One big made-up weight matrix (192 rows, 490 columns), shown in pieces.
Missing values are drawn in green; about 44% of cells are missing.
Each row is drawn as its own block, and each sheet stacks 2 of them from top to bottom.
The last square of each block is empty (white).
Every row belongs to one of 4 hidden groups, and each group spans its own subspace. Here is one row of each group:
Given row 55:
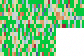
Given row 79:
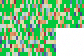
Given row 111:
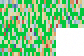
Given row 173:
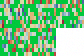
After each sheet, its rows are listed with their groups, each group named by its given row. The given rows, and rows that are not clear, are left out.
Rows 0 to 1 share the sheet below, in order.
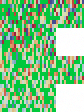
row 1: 111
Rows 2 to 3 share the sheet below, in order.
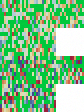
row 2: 79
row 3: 79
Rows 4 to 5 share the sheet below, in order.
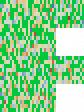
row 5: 173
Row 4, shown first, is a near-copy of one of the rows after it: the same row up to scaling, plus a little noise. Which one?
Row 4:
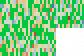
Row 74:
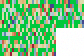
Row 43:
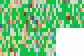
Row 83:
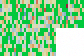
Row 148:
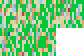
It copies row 74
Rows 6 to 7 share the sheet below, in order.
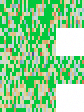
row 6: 111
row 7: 111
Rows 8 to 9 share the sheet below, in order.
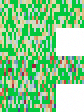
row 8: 111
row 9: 173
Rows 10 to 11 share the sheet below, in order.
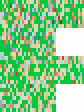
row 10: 79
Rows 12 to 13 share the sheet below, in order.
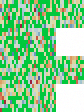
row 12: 55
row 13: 79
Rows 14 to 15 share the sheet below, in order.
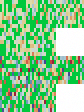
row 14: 111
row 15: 111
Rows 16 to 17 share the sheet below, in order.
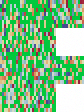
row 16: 55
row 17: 111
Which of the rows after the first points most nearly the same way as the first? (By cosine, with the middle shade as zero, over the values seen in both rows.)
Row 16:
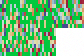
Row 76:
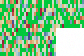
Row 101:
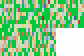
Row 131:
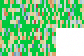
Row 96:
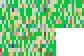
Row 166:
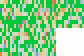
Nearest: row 96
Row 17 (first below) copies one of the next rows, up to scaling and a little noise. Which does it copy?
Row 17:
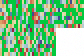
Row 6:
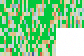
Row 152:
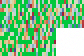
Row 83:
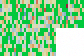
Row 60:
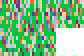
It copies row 60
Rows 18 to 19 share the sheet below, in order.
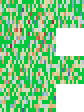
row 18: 79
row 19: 111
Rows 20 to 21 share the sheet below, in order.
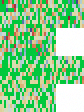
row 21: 111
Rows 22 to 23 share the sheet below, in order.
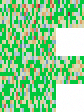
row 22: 173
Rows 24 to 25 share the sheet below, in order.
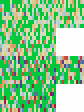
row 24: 173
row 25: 79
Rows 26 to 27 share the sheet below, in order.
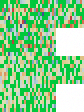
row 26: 55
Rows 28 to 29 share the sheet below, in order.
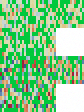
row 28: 55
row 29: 173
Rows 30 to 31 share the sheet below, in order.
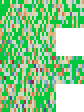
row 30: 173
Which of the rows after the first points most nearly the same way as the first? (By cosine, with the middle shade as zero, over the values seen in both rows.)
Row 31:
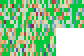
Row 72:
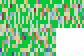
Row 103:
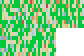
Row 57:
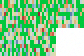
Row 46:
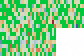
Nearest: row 57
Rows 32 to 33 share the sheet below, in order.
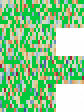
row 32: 173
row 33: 111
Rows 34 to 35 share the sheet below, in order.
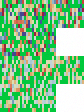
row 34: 55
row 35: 55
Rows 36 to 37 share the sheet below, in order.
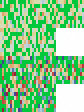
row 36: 55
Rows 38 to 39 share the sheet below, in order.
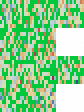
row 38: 55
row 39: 79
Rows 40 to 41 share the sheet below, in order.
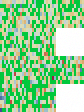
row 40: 79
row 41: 79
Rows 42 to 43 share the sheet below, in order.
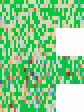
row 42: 79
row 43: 111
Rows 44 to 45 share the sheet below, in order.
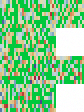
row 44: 173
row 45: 79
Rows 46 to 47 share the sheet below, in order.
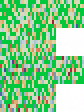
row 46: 79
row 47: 173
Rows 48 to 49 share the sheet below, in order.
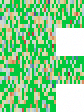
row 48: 55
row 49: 111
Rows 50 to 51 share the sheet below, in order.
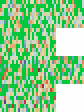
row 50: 173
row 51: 173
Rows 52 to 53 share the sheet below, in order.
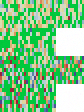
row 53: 79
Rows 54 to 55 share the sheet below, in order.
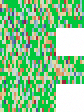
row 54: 55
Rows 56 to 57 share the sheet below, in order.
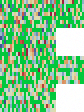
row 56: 173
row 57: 173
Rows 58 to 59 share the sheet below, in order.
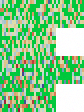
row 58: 55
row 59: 173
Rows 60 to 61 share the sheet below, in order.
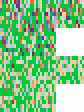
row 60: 111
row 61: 55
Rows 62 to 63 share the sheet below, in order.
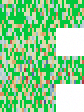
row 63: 111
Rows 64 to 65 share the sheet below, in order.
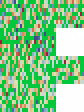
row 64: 79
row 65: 55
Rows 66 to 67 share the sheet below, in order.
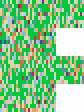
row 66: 79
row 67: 111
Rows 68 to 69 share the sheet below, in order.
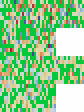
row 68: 111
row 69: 173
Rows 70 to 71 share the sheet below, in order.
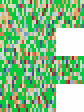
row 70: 111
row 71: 173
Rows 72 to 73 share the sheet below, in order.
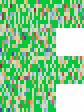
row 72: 55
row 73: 55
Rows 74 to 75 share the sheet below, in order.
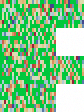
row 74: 111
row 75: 173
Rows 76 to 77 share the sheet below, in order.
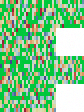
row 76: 55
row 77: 111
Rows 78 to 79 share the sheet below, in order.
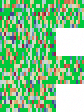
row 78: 55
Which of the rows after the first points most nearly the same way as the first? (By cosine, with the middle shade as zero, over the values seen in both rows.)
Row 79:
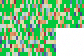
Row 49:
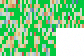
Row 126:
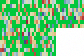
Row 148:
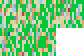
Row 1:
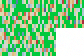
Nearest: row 148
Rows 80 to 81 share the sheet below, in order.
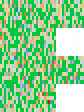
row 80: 173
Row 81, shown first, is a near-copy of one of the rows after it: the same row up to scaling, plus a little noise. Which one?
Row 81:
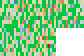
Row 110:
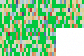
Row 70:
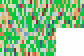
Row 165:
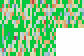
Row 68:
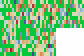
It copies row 68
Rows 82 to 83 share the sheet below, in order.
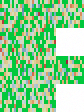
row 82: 173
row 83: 111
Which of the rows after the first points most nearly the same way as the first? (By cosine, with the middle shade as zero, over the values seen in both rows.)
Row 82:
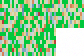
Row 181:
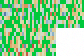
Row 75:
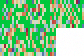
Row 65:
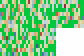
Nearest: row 65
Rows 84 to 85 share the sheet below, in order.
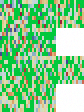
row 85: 111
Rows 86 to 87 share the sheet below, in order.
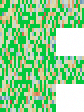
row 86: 55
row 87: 79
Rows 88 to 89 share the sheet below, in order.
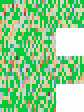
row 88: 173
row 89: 55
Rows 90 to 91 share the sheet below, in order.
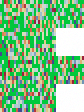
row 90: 79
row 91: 173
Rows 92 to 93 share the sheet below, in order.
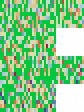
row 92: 173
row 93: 79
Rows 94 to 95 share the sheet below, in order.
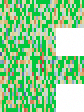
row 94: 79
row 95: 111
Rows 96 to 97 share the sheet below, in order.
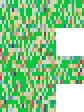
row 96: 55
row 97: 79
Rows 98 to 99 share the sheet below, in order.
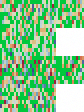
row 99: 173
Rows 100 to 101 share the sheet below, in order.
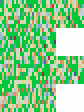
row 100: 111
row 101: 55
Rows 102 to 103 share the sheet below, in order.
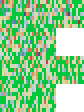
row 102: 111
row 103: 111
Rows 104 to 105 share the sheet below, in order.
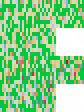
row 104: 55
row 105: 111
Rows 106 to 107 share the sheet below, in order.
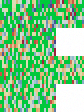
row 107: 173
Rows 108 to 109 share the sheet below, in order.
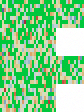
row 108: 55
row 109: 55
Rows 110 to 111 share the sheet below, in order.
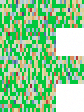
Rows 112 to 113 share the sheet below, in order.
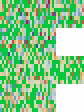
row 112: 55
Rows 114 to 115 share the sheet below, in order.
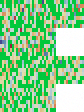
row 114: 79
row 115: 55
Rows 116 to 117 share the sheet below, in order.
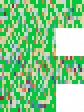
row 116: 173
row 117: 79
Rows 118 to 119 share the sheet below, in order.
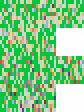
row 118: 173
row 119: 111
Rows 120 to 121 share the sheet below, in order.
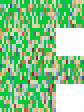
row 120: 55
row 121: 111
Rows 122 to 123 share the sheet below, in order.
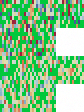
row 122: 111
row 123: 173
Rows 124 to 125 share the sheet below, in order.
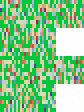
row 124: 111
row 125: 79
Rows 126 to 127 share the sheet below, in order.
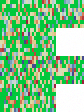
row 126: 55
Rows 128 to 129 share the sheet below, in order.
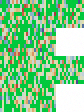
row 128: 173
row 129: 79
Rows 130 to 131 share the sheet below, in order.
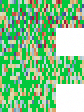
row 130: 111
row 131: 173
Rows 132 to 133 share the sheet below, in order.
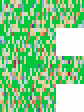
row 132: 79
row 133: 111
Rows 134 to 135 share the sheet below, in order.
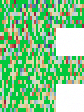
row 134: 111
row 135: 55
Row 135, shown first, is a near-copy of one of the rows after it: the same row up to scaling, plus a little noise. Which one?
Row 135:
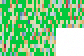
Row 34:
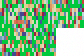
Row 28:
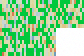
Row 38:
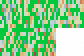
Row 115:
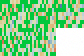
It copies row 34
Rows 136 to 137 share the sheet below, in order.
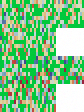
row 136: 173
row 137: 111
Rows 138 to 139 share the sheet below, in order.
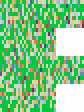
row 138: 111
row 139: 55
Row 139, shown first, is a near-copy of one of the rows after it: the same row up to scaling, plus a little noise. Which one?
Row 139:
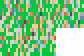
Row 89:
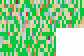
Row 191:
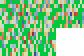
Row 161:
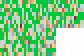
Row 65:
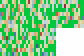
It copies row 191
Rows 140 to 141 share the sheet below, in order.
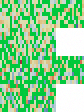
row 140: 79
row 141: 79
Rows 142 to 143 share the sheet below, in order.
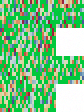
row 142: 111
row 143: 55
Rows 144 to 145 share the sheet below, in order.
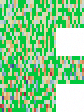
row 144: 173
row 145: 55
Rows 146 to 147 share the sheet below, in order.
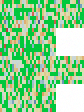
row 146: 79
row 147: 55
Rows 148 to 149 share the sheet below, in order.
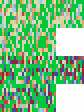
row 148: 111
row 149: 111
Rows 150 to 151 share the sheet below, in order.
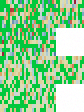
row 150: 55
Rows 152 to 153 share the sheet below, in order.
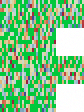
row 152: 111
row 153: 55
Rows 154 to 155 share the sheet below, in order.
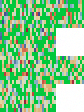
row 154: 173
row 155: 173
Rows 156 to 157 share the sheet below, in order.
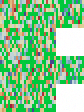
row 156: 111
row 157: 111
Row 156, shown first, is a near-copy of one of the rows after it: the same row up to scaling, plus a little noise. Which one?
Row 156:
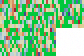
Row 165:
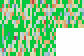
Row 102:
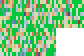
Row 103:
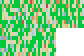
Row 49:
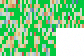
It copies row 102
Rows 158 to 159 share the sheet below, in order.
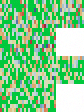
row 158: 55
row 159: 79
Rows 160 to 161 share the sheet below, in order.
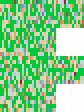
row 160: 111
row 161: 55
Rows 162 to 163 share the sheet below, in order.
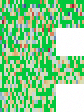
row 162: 173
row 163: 79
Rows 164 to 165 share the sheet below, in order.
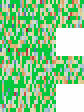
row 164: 173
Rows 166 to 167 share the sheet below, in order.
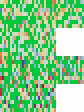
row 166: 55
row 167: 173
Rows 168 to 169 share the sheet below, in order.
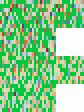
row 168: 173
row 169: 111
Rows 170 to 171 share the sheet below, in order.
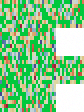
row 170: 79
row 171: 79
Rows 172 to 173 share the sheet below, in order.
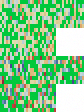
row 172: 55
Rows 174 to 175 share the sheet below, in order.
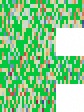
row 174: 111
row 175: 55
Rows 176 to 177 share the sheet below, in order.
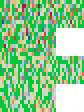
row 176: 173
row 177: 55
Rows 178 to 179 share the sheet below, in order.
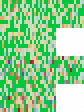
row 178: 55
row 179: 173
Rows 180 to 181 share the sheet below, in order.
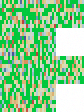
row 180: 55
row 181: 173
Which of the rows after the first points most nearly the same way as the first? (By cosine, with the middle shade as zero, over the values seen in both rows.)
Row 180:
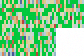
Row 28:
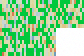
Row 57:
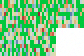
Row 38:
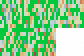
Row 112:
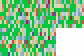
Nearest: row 112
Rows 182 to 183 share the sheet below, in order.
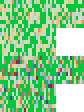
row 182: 111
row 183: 111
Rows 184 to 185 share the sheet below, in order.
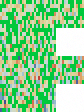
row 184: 79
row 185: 79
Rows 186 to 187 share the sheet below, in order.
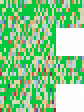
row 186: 173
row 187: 55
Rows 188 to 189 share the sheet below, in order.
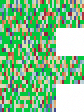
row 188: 55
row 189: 55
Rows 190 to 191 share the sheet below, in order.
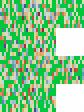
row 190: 173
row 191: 55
